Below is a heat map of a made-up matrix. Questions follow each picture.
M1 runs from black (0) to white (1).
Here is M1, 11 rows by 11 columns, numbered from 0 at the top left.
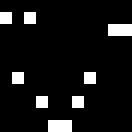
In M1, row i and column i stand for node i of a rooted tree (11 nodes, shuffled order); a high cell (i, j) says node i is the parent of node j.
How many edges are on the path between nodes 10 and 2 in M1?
1
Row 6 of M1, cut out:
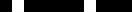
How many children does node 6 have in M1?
2
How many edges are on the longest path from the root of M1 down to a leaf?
5
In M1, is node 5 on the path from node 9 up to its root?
no
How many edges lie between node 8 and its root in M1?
0
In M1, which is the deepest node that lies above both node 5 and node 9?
2
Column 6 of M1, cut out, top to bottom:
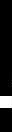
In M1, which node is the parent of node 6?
8
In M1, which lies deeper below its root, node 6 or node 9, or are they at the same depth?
node 9
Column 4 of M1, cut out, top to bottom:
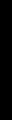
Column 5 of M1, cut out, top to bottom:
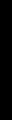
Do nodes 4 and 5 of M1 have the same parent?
yes
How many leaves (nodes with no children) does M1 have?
6
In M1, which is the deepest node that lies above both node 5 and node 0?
1
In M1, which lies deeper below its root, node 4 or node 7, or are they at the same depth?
node 4
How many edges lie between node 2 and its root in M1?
3
